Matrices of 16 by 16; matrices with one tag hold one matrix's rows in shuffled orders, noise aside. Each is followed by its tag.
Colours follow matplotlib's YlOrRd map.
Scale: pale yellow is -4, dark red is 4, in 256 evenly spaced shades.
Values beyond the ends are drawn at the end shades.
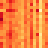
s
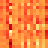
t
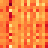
t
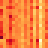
s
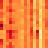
s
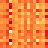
t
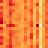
s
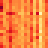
s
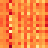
t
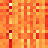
t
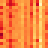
s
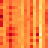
s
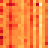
s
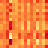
t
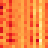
s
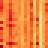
s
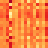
t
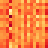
t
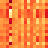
t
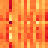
t
